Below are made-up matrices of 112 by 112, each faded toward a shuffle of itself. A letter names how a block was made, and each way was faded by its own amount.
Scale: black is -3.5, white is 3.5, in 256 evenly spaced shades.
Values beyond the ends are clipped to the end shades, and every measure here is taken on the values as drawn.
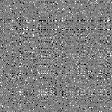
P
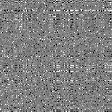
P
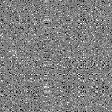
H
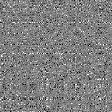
H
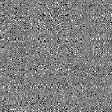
H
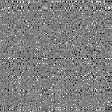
P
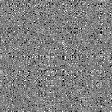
H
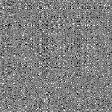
H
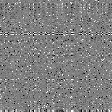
P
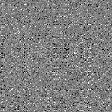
H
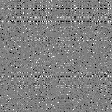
P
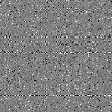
P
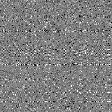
H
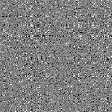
H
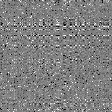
P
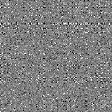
H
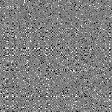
P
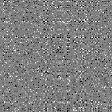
P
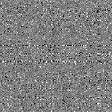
H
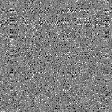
H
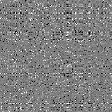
P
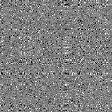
H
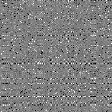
P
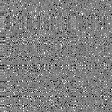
P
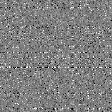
H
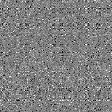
H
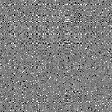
P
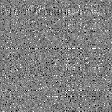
H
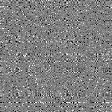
P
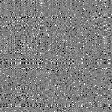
P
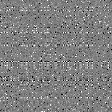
P
